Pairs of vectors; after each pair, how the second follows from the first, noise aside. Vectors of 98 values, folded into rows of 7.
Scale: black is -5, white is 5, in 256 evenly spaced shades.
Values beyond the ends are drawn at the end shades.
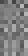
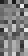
scaled up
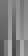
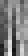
scaled up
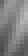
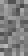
shuffled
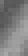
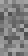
shuffled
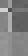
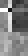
scaled up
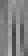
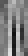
scaled up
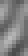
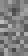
shuffled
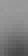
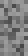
shuffled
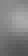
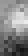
scaled up
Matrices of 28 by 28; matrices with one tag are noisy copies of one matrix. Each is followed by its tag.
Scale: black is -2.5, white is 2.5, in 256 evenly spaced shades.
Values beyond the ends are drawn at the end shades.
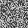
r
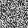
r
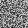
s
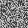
r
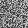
s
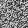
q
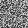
s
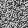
q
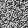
q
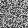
s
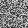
s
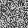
r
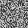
r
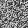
q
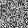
r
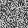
r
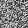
q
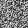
q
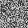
r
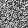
q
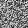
q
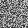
s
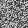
q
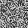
r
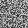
s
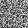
s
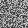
s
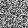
s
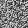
q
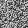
q
